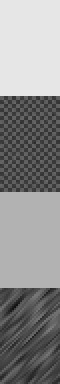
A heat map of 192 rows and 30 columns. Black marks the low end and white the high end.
It is made of 4 by 1 panels. Panel 1,1: very high, flat. Panel 2,1: low, checkered. Panel 3,1: high, flat. Panel 4,1: low, slanting up to the right.
